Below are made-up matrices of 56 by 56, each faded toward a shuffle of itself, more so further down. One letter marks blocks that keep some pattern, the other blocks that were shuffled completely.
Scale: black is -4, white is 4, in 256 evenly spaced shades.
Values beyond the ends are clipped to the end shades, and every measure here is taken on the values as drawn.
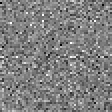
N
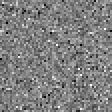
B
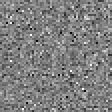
N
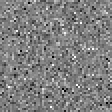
B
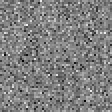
B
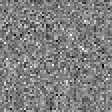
N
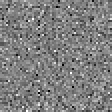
N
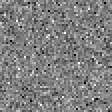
B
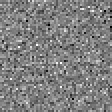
B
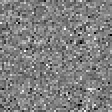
N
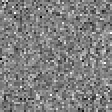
N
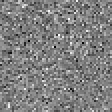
N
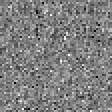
N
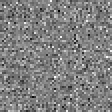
N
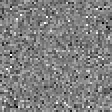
N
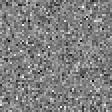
B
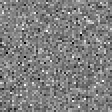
B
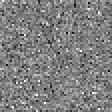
B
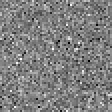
B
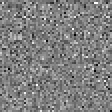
N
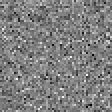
N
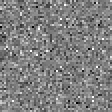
N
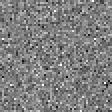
B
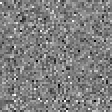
N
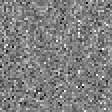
N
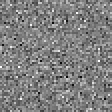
N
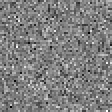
B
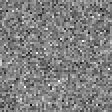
B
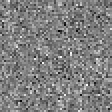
N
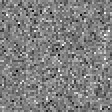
B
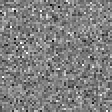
B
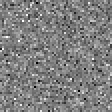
B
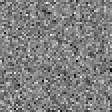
N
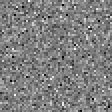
B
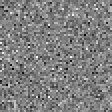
B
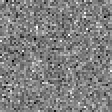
B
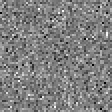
B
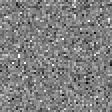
B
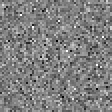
N
